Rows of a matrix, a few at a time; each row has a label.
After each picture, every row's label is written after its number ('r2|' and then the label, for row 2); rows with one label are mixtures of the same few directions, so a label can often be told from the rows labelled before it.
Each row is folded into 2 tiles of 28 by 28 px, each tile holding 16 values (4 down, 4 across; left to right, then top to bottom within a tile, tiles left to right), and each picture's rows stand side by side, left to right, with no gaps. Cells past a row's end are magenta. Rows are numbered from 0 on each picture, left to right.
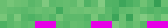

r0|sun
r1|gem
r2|sun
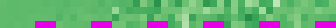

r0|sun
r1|sun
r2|gem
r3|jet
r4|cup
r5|jet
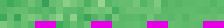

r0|sun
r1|sun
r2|gem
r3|sun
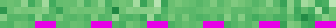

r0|gem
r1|gem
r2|gem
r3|sun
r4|sun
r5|cup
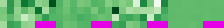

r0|cup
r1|cup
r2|gem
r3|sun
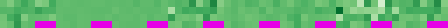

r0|jet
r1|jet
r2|gem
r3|gem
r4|cup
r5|jet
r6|gem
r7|gem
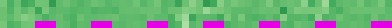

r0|cup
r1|jet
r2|gem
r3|jet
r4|sun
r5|gem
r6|gem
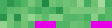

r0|sun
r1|gem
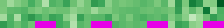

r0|sun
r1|jet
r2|sun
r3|cup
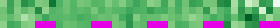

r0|cup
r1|cup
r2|jet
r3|cup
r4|cup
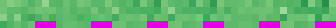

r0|sun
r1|cup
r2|gem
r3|gem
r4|gem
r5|gem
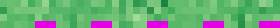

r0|gem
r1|jet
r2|cup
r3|gem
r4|jet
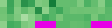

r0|cup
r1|gem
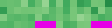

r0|gem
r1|cup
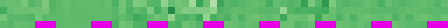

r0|gem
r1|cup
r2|cup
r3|gem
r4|sun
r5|gem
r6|sun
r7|sun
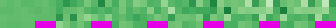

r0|cup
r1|sun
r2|cup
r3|gem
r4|gem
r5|gem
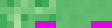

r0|jet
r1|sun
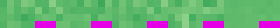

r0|cup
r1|gem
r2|cup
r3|jet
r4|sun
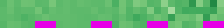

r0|cup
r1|cup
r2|cup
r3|gem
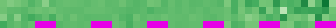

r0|sun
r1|sun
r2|jet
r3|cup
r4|cup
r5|gem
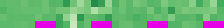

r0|gem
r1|jet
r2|cup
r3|gem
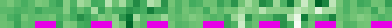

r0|jet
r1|cup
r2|jet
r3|cup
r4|jet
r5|jet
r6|cup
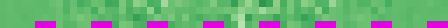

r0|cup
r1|cup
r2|cup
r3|sun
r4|jet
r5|cup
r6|cup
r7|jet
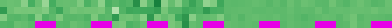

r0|gem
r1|gem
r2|gem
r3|jet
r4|sun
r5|cup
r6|jet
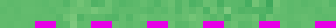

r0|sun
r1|jet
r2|sun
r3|cup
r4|gem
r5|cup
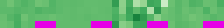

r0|jet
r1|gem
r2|cup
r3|cup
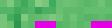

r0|jet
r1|sun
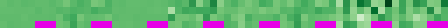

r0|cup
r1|jet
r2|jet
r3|gem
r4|jet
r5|jet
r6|cup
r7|cup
